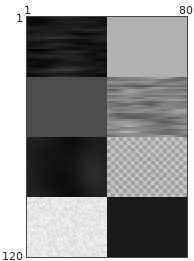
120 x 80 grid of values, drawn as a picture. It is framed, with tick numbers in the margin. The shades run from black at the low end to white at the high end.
The table splits into 4 rows of 2 panels. Panel 1,1: very low, streaked across, faint in contrast. Panel 1,2: high, flat. Panel 2,1: low, flat. Panel 2,2: middling, streaked across. Panel 3,1: very low, smooth, faint in contrast. Panel 3,2: high, checkered. Panel 4,1: very high, fine-grained, faint in contrast. Panel 4,2: very low, flat.
